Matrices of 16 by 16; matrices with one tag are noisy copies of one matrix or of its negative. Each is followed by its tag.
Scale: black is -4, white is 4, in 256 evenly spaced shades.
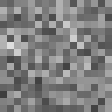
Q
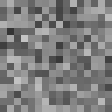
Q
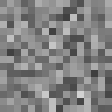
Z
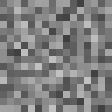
Z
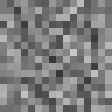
Z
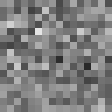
Q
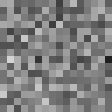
Q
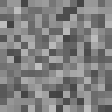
Z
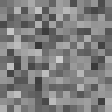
Q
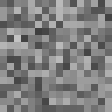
Q
